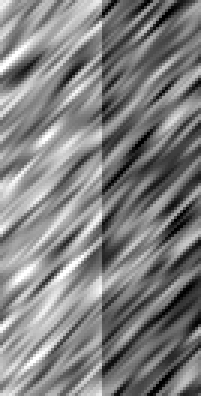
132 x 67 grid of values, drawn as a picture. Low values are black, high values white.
Ninth with the lowest average: bottom right. Grain: diagonal, up to the right. Seam: vertical, 50% of the way across, the left part higher. Mirror symmetry: none.
